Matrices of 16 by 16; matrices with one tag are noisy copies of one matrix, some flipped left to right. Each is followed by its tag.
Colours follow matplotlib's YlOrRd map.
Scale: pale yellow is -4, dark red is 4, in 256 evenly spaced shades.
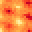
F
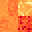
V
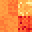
V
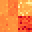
V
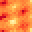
F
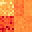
V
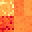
V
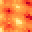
F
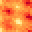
F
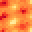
F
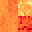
V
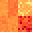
V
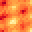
F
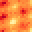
F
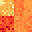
V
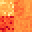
V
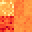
V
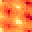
F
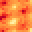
F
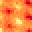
F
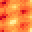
F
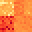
V
